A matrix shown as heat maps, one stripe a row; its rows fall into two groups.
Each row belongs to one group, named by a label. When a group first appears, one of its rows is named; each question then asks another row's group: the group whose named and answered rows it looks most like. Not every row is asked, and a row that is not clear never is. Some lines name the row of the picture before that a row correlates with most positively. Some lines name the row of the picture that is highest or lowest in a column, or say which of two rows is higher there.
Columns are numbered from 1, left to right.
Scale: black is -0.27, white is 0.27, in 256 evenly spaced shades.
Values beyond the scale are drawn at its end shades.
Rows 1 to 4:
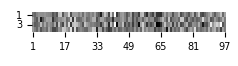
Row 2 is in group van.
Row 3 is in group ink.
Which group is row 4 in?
van
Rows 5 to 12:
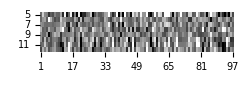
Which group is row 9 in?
van
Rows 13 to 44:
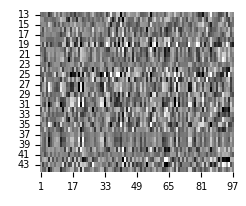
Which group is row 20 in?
ink
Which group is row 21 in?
ink
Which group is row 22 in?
ink
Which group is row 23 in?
van
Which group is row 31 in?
van
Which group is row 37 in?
van
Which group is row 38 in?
van
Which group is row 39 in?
van
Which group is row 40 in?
ink
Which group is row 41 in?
ink
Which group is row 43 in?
ink
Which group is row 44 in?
van
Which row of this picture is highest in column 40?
25
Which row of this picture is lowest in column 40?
19
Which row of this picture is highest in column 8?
25
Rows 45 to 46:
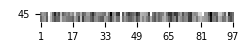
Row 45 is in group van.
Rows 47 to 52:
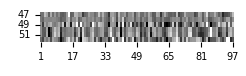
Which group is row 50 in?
van
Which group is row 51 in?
van
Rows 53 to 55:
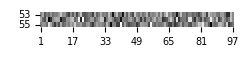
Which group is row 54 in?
van
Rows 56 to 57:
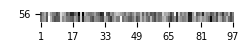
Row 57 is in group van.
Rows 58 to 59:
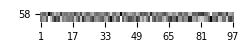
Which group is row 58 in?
van
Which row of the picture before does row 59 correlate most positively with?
57
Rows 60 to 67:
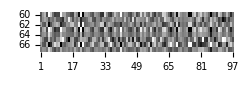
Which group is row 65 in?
ink
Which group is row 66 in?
van
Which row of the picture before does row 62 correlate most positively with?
58
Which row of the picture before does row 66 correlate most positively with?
58
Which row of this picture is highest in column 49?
66
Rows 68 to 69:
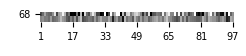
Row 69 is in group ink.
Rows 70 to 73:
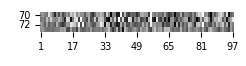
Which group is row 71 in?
ink
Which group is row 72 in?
van
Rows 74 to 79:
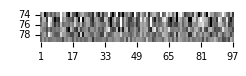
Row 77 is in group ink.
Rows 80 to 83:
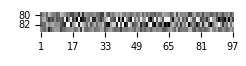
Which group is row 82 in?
ink
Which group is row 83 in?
van
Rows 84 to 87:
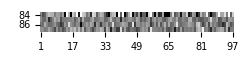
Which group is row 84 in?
ink
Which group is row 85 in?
van
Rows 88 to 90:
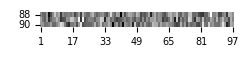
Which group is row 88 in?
van
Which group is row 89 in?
van
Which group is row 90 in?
ink
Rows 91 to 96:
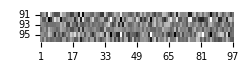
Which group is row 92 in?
van
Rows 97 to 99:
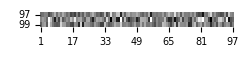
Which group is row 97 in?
van
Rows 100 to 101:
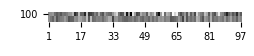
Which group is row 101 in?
van
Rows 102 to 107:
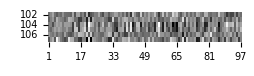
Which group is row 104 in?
ink
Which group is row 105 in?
ink
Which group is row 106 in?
van
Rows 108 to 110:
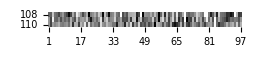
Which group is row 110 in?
ink
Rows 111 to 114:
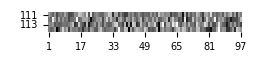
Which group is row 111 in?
van
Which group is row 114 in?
van
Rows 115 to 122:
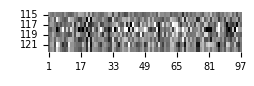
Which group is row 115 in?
van
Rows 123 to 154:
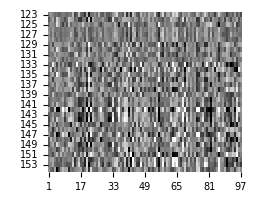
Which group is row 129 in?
ink
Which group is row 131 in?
ink
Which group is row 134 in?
ink
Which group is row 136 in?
ink
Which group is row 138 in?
ink
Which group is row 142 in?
van
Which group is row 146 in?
ink
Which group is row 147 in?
van
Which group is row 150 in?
van
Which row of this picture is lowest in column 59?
153
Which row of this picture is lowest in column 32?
144
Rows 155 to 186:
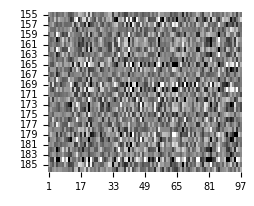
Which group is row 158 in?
ink
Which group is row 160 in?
van
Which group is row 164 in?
van
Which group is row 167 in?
van
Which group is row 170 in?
ink
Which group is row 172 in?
ink
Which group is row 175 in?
ink
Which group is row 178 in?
van
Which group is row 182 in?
van
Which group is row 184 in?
van
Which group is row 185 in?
van
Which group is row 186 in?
ink
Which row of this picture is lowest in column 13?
165
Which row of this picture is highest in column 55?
184
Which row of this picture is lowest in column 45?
169
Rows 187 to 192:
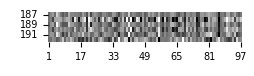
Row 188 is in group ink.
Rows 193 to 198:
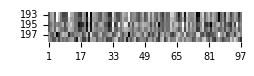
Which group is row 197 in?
van
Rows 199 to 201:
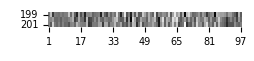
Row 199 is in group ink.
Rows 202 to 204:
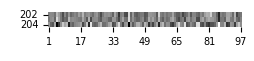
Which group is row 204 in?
van
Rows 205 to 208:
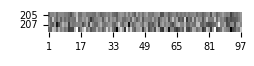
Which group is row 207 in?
van
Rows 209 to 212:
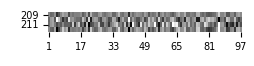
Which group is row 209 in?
van
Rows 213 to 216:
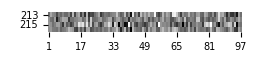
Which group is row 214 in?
van
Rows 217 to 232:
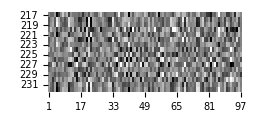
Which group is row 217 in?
van
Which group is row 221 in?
van
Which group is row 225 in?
ink
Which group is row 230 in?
ink
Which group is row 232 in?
van
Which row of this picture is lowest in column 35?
227
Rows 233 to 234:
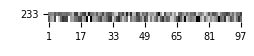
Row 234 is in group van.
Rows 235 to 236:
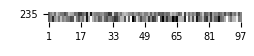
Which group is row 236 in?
ink
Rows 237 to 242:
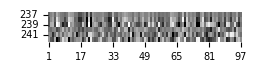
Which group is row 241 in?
ink
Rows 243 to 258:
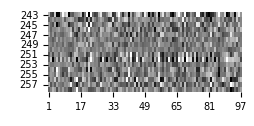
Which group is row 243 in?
van
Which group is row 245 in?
van
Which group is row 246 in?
ink
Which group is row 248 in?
ink
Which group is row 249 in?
van
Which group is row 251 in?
ink
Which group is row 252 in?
ink
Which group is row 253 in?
ink
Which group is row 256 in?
ink
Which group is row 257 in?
ink
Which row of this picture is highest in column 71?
252
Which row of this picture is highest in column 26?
243
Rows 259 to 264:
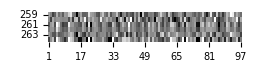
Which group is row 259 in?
ink
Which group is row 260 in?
ink
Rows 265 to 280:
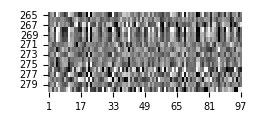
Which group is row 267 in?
ink
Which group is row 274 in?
van
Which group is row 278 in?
van
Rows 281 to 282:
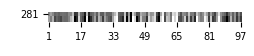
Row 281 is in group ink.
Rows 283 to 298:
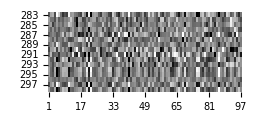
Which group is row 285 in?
ink
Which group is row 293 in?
ink
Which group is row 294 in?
van
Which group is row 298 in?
van
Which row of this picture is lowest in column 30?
291
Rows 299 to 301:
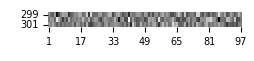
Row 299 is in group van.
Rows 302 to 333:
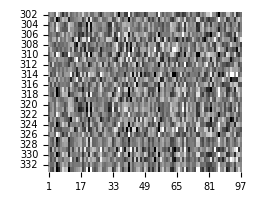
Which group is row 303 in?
van
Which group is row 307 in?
ink
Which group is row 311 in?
ink
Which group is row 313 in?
ink
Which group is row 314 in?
ink
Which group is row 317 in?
van
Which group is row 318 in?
van
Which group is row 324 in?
van
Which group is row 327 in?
van
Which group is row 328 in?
van
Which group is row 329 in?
ink
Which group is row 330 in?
van
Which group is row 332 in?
van
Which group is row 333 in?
van
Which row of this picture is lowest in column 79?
307
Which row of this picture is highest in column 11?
310
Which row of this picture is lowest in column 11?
333
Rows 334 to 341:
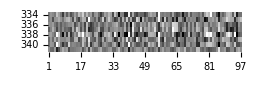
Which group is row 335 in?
ink
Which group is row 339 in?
ink
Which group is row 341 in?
van
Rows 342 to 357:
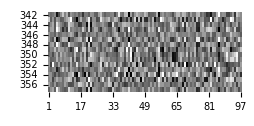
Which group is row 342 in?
van
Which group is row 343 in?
ink
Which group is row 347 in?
van
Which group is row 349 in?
ink
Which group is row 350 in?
ink
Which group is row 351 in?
ink
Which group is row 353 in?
van
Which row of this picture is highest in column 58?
354
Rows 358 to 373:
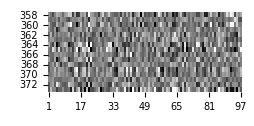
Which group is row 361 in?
van
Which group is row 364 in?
van
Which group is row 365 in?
ink
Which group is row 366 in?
ink
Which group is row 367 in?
van
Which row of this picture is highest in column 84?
365
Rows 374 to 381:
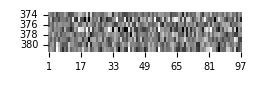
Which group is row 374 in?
van
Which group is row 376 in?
ink
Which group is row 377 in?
van
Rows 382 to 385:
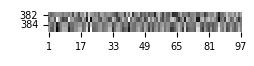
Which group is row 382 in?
ink
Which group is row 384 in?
van
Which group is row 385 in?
van
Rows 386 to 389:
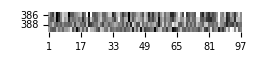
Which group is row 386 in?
van
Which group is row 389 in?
ink
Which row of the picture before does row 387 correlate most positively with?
384
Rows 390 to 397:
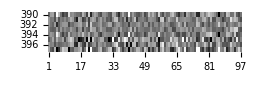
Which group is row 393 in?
ink
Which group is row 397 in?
van
